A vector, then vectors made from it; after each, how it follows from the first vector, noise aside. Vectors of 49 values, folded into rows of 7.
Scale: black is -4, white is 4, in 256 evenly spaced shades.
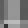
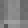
shrunk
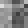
wrapped around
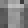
reversed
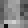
copied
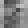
wrapped around
